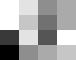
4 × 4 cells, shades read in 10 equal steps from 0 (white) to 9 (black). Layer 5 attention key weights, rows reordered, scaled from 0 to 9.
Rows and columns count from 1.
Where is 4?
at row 1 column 3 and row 4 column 2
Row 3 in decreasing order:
7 6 1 0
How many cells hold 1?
2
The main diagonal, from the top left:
0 2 6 2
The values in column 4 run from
0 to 3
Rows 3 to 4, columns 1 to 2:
7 1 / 9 4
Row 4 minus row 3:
2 3 -3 2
